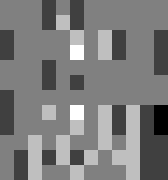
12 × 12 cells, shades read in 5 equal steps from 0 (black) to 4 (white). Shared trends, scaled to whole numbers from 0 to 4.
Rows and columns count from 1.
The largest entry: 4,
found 2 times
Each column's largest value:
2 2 3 3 3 4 3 3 3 3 2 2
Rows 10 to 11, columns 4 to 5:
2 3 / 1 3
